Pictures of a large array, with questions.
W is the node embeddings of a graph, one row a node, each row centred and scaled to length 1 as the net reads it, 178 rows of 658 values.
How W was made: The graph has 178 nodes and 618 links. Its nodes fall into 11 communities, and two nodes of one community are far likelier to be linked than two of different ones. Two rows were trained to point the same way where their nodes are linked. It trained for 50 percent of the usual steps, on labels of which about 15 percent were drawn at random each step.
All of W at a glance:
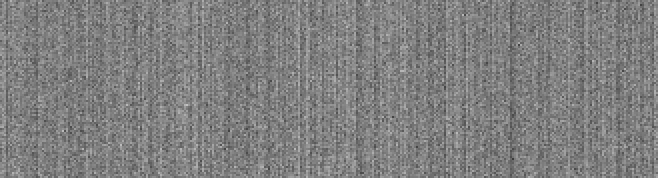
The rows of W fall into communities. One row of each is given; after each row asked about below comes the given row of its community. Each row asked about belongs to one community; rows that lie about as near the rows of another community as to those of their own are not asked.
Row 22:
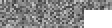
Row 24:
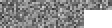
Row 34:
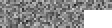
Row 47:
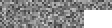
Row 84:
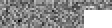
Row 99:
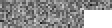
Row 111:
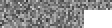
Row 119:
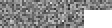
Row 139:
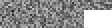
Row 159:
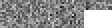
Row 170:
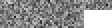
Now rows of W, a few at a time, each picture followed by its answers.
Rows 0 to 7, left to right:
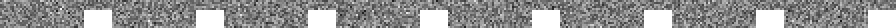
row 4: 111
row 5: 139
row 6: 22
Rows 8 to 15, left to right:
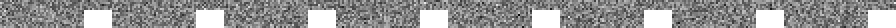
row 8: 139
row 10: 111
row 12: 84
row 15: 111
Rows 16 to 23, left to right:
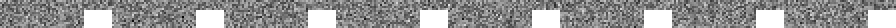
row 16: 24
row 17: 34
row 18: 34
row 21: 99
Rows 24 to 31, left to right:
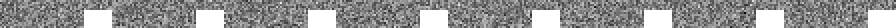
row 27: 139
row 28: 170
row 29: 170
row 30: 170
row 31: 34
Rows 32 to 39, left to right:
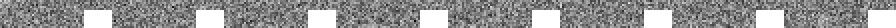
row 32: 84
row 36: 22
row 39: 170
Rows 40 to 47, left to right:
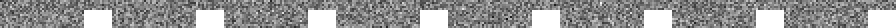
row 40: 139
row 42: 99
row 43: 22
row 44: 47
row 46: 119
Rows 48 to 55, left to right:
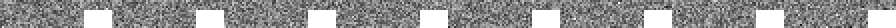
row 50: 170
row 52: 47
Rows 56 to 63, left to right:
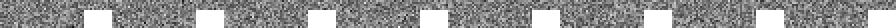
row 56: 139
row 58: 99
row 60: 22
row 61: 119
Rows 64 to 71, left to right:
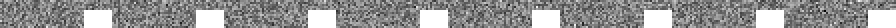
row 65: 22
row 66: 139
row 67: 170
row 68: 99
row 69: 119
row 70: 34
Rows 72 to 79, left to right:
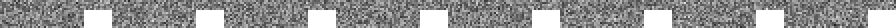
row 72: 119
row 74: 34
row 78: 170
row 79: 119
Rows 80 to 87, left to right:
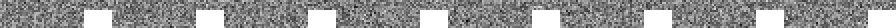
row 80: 22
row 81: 22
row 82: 111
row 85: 159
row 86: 170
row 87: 111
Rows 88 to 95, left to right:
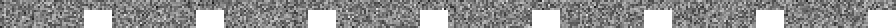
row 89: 170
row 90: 170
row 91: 119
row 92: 22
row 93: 34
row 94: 22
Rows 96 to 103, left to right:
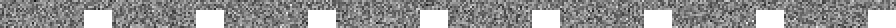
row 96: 24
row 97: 84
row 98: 24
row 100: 159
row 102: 139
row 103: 170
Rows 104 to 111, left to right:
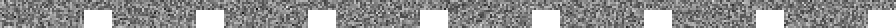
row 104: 22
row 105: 22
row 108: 99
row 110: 159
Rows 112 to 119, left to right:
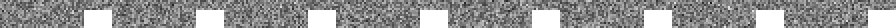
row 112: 47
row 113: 34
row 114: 159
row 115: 111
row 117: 99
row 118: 24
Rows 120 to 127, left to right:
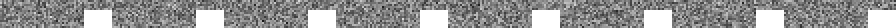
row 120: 22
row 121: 99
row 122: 139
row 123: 159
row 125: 84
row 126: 111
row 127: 111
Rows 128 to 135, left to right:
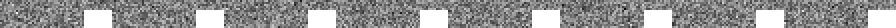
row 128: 111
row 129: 99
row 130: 139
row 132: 119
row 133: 119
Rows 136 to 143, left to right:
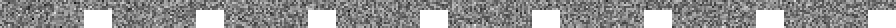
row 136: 119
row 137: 47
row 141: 34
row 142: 119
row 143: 139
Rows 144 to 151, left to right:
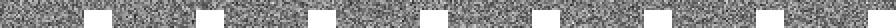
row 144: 170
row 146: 119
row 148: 22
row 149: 84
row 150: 47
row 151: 111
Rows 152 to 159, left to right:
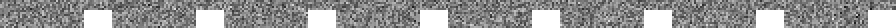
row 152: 34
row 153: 99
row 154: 34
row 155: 99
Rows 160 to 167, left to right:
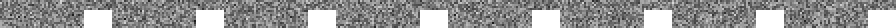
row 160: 170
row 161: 119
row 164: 34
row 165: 34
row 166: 47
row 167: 47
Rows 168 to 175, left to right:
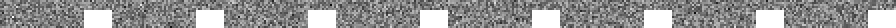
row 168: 111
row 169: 159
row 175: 159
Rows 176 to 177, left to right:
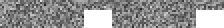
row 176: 47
